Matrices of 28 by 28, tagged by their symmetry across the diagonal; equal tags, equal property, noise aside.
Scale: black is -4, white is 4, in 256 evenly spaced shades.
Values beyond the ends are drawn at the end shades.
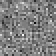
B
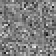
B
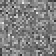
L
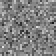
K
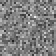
K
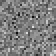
L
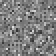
L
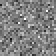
K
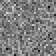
L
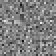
B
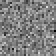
K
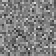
K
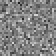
K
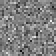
B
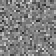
B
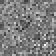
L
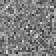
L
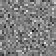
B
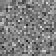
B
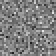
B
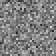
K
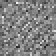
L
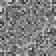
L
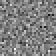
B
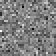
K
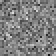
L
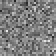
K
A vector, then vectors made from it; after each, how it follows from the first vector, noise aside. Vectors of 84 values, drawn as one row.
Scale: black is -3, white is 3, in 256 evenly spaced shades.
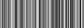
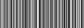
sign-scrambled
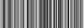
wrapped around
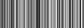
sign-scrambled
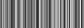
negated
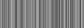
shrunk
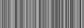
shrunk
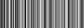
wrapped around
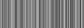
shrunk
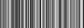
wrapped around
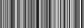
negated
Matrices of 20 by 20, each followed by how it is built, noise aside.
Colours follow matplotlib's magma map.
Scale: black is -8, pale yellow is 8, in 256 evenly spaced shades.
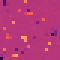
sparse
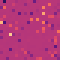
sparse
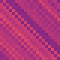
Toeplitz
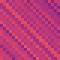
Toeplitz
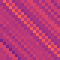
Toeplitz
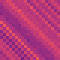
Toeplitz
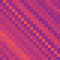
Toeplitz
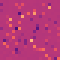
sparse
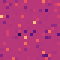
sparse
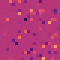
sparse
